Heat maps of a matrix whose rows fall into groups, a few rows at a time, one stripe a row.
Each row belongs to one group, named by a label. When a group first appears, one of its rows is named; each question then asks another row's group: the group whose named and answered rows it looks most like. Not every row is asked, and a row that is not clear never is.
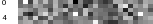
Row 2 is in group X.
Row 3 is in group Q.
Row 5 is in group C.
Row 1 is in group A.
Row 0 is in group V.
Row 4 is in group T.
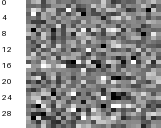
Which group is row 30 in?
A
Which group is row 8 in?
T
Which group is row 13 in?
V
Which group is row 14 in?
X
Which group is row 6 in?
T
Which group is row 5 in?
Q
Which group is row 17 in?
T
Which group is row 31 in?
T
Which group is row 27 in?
X
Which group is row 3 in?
V
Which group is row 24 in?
C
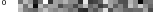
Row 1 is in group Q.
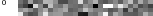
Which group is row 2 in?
X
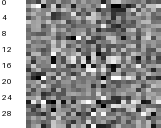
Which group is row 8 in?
Q
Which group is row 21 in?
T
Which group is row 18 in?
Q
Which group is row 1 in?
C
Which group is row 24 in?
C
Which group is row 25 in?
T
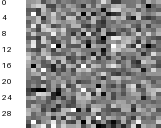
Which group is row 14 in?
Q
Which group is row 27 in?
X
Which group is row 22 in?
Q
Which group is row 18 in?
C
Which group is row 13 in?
T
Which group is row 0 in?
C
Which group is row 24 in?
T
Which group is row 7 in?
Q
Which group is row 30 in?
V
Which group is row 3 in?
V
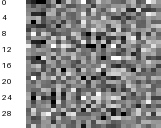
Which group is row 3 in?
Q
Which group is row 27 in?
V
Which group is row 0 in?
Q
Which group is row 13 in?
X
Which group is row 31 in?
V
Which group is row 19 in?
V
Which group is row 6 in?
Q
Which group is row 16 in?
C
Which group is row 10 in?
Q
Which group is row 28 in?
X
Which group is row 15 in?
Q
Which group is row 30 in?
A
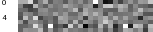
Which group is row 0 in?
C
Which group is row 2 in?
Q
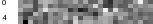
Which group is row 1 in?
C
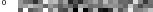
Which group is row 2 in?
V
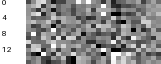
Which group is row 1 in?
C
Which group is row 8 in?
V
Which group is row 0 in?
T
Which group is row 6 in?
A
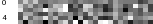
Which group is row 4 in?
V
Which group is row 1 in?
X
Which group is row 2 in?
X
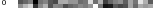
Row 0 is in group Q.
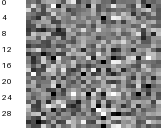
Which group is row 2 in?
Q
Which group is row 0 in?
X
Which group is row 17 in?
Q
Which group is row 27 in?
A
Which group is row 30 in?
Q
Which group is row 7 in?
Q
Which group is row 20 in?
V
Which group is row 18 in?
V
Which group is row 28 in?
C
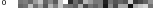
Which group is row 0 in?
X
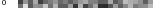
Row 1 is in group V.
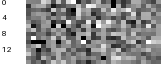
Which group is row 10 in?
Q
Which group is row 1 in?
T
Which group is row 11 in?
C
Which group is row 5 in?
A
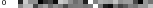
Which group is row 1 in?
C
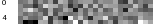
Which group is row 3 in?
A
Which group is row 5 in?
Q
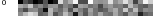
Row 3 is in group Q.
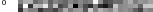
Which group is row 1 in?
V
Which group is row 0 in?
C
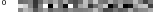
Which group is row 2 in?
C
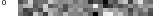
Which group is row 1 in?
C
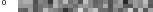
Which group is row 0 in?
X
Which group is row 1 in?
X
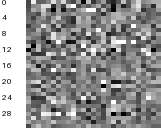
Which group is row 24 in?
Q
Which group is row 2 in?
T
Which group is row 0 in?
V
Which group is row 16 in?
T
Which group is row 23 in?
A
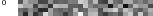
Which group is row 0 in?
T
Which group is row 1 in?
X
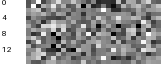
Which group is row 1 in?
V
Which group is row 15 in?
Q
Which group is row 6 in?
Q
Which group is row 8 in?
A
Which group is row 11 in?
A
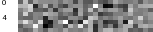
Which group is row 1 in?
C
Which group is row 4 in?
A
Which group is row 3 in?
V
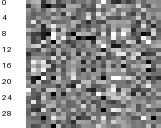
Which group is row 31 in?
A
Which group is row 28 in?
V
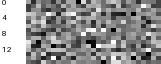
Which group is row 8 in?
Q
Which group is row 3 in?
X
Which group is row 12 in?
Q
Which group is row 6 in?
T
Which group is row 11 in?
A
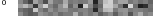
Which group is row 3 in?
Q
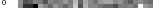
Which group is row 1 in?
Q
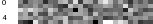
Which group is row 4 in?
X
